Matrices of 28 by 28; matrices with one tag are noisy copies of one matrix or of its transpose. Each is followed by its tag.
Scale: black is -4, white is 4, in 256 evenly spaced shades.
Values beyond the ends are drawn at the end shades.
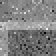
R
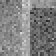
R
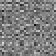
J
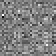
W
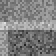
R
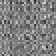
J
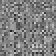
W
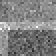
R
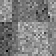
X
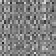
J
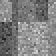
X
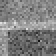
R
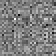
W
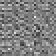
J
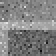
R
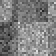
X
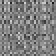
J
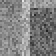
R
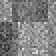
X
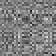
W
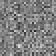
W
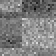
X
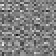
J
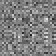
W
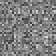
W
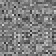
W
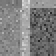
R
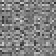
J
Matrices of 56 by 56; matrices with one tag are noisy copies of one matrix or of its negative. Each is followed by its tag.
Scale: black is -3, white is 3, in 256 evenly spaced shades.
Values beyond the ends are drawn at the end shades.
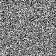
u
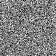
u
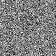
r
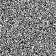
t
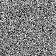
u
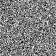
t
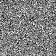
u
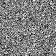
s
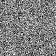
r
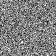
t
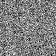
r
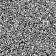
t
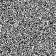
t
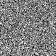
t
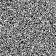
t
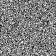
t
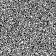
t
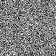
r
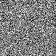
u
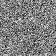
s
